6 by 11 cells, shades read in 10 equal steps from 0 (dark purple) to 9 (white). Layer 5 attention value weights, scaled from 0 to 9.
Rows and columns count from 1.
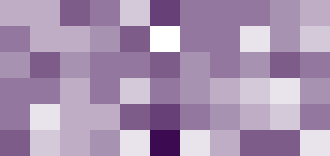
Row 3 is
5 3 5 4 4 3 5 4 5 3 4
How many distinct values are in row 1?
6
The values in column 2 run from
3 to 8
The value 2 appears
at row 1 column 6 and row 5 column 6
